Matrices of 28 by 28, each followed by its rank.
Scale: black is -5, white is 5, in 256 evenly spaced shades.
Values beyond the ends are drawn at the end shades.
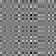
one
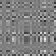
two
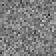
full rank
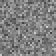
full rank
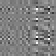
two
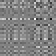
two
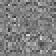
five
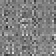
five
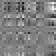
two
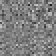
five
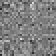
five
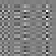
one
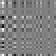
one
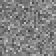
full rank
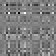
two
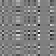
one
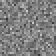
full rank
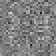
five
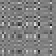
two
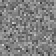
full rank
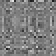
five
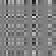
one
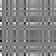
one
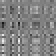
two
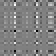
one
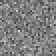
full rank
